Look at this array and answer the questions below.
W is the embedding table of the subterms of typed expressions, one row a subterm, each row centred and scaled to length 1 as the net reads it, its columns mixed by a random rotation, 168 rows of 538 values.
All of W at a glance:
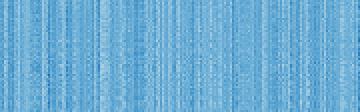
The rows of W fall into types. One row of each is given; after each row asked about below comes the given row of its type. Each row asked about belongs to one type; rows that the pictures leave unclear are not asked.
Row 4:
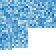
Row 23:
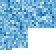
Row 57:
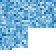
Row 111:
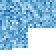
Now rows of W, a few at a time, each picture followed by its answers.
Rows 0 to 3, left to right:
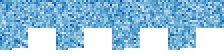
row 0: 57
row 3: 57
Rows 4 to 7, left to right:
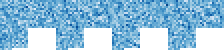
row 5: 23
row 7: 23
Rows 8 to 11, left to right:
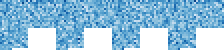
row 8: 111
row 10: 57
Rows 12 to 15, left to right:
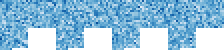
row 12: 57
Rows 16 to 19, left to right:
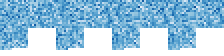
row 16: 4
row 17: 57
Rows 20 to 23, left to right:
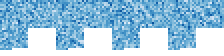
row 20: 111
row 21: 57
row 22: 111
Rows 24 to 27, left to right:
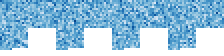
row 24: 57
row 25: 111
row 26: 23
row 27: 4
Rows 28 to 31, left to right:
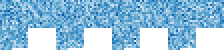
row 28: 111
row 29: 4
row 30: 4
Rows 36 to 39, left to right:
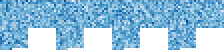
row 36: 57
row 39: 111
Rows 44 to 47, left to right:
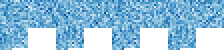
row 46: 57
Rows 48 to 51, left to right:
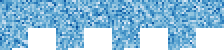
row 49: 23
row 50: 111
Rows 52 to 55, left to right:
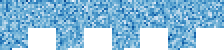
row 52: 57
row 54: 23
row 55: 57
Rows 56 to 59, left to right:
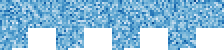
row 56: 111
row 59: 57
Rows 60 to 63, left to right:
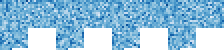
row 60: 57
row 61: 57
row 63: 57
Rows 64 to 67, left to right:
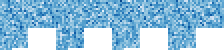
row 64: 23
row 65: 111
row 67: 23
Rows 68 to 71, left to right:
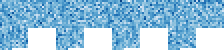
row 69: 57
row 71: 111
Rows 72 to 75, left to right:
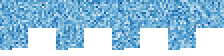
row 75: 111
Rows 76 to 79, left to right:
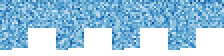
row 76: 111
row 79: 111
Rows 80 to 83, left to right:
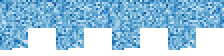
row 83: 57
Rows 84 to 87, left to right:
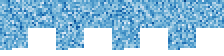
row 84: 23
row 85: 23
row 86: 111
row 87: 57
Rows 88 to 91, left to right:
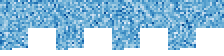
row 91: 23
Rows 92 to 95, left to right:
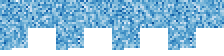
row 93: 4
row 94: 111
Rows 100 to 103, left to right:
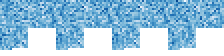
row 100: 57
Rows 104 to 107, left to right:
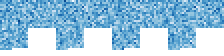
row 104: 111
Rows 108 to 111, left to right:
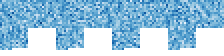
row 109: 57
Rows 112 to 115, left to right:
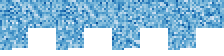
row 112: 111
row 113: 111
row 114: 57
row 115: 23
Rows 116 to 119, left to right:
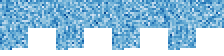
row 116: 57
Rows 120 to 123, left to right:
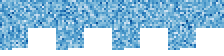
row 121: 111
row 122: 111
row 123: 23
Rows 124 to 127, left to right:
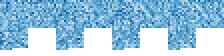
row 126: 111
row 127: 111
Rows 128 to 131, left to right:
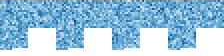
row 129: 111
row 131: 57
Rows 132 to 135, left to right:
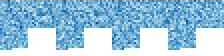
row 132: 23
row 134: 57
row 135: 111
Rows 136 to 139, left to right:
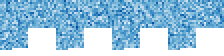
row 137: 23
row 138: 111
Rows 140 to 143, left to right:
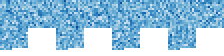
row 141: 23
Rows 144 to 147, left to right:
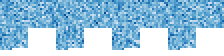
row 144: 57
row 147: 57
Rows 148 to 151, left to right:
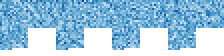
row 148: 111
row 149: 57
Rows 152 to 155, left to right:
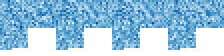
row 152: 23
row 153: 111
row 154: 111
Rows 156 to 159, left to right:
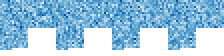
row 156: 23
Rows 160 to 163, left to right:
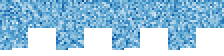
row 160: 111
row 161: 57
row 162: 57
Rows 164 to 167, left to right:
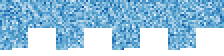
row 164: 111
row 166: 57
